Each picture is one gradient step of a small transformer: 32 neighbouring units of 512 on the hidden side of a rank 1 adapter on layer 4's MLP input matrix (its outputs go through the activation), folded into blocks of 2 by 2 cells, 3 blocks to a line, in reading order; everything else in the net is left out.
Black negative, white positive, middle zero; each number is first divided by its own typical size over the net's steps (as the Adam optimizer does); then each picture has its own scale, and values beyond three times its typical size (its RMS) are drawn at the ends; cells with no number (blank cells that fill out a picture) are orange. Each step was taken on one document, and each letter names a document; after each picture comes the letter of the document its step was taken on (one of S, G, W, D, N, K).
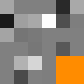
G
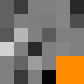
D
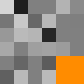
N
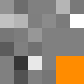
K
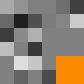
K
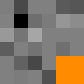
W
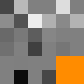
D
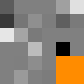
G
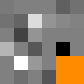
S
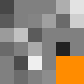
G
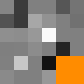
N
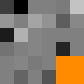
G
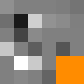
S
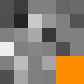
N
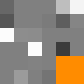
G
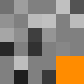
D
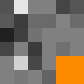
W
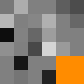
D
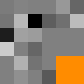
K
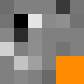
S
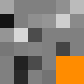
G
